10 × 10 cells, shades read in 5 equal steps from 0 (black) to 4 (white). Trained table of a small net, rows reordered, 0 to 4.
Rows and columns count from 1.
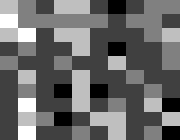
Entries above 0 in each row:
9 10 10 9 10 10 8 9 9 9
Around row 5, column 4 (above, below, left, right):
1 1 1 1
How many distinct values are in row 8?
5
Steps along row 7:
up down down up down up same up down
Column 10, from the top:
2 1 3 2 2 1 1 0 3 0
